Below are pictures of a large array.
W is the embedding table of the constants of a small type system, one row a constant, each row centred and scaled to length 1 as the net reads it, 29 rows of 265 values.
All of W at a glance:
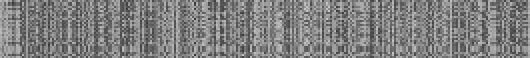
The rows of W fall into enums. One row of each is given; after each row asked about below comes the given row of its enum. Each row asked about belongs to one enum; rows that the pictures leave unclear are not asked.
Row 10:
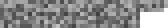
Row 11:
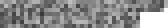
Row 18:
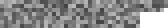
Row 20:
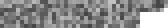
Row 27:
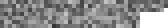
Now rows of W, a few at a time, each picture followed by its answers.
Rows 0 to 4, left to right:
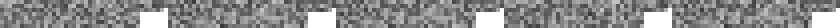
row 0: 18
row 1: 27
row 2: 27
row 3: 20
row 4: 27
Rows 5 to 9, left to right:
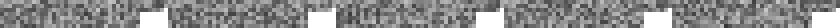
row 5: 20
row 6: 10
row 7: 11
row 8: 18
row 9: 27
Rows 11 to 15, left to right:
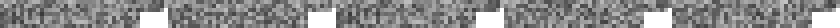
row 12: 10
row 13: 11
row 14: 18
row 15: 20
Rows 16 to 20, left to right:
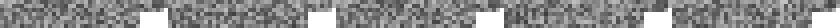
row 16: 18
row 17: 10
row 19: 11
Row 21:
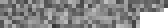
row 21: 27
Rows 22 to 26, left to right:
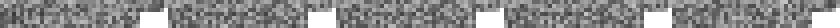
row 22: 11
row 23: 10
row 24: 10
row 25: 10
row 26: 20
